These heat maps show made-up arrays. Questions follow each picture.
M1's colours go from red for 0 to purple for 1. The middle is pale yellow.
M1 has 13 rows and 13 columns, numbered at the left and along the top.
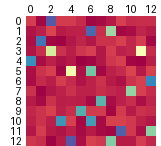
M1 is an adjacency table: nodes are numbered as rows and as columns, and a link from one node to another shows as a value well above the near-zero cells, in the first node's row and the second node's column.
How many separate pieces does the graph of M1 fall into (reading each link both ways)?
1
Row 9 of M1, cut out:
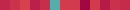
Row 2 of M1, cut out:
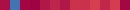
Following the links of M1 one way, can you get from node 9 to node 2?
yes
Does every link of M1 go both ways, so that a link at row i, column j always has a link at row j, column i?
no
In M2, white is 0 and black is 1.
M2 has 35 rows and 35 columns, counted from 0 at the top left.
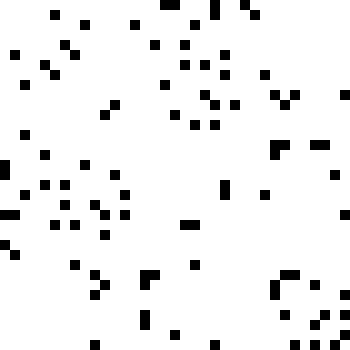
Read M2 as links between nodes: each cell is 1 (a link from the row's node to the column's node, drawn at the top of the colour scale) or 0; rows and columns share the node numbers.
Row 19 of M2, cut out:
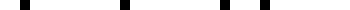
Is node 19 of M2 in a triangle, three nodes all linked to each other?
no
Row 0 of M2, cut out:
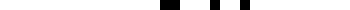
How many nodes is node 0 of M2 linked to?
4
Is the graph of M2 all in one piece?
no
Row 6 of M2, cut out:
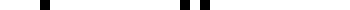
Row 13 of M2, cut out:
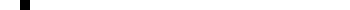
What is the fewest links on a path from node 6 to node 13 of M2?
5
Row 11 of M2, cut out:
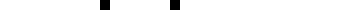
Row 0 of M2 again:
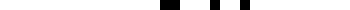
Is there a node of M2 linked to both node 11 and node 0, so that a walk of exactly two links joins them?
yes
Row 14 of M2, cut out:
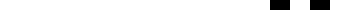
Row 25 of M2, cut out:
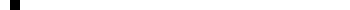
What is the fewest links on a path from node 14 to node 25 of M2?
5
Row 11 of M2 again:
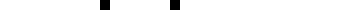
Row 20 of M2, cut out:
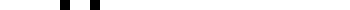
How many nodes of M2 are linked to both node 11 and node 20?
0
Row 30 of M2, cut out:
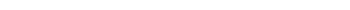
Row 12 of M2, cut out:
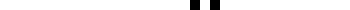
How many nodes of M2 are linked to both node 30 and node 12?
0
